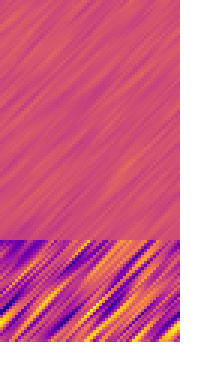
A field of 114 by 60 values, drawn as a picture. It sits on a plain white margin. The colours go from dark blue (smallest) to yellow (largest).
A horizontal seam about 70% of the way down splits the table, and the top part is calmer. The grain runs diagonally up to the right. Neither half mirrors the other. The ninth with the lowest average is the bottom left.
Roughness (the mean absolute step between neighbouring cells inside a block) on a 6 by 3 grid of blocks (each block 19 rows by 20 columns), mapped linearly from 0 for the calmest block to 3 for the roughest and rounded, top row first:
000 | 000 | 000 | 000 | 222 | 333
